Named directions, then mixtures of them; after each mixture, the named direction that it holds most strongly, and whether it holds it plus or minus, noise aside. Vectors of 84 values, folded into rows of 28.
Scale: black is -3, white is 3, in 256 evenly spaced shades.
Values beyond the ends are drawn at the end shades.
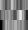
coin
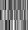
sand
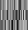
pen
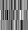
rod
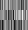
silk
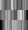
coin, plus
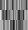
sand, minus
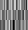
sand, minus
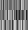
silk, minus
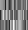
sand, plus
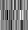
rod, plus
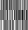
silk, minus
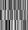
sand, plus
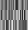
pen, minus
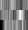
coin, plus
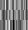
sand, minus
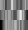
coin, plus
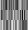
pen, minus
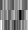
coin, minus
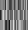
sand, plus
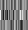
rod, plus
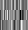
rod, minus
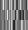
rod, minus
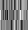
rod, plus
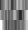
coin, minus
